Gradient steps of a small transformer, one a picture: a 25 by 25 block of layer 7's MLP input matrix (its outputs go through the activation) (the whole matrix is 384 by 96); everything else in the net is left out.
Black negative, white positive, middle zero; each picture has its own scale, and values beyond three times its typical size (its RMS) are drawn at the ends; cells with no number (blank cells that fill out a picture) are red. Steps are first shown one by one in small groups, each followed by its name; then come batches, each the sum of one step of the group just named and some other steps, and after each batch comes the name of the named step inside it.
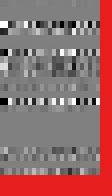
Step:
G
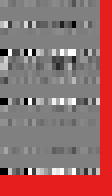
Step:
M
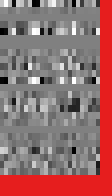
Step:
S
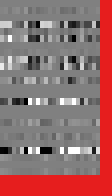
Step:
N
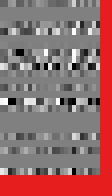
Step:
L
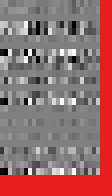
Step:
M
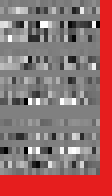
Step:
N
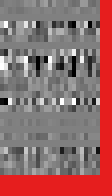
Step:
G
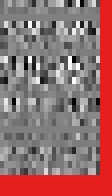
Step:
S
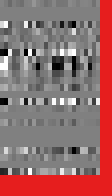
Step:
M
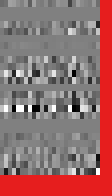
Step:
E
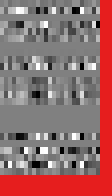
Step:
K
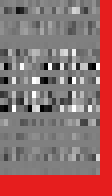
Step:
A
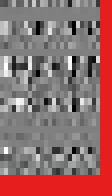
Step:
E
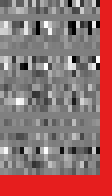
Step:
K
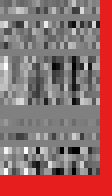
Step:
K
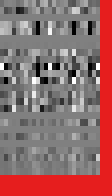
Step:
A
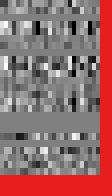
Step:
K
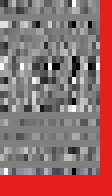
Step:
A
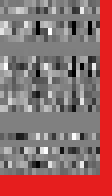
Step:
K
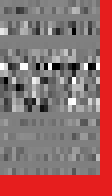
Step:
A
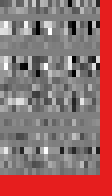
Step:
K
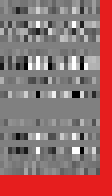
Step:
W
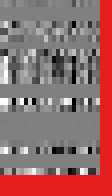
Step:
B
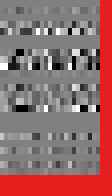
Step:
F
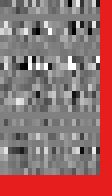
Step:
W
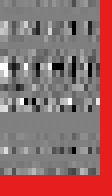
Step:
B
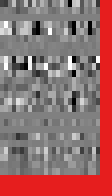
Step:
W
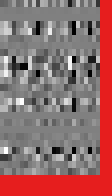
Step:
B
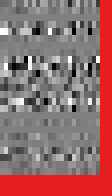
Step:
W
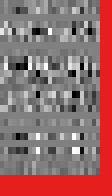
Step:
W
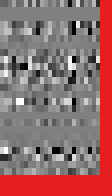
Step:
B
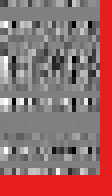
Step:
B
